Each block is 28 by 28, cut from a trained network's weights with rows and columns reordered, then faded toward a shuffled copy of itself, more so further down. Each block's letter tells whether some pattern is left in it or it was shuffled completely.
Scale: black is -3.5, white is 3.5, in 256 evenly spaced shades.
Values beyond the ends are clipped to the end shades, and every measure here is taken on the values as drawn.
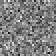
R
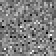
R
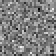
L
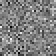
L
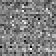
L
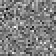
R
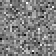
R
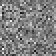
L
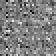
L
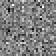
L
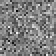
R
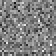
L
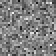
R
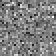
R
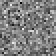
L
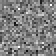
R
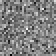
R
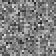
R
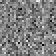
L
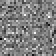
L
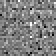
L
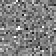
R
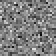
R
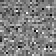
L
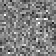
L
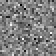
R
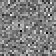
L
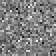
R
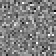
R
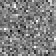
R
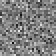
R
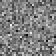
R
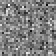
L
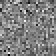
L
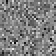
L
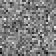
R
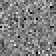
R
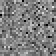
R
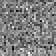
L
